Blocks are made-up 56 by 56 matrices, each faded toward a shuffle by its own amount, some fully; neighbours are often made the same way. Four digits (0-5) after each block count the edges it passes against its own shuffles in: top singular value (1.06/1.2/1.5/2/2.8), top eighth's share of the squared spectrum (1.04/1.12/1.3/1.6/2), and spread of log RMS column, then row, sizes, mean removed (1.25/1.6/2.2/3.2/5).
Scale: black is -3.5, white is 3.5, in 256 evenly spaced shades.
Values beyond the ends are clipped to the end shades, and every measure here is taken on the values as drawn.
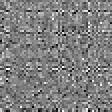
4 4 2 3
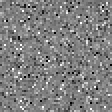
0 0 0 0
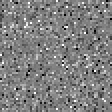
2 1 0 0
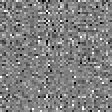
4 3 2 2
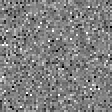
1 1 0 0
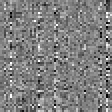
4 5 3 2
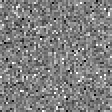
1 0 0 0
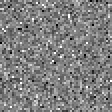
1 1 0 0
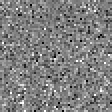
0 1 0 0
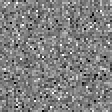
0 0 0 0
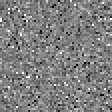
0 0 0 0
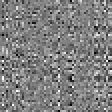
4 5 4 2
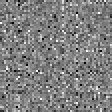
3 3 2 1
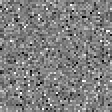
1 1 0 0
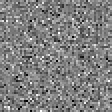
2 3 1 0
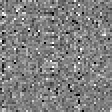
3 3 2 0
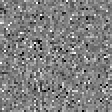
3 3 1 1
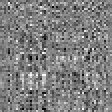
4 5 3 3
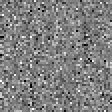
2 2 1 0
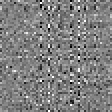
4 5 3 2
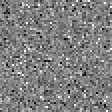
1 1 0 0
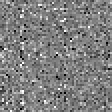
3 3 1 0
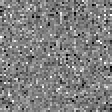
3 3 1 0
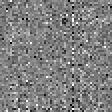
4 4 2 1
